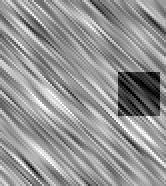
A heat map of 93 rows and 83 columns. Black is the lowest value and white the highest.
The grain runs diagonally down to the right. The ninth with the lowest average is the middle right. In the middle right lies a patch that is lower than the rest.
